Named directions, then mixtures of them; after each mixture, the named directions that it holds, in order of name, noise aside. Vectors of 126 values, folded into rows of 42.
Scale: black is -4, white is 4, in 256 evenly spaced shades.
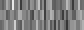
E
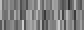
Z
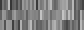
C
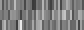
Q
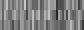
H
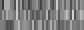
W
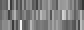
C, Q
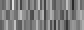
E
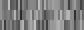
C, Z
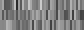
W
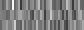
E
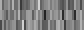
E, Z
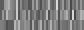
W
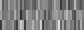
Q, Z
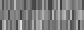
Q
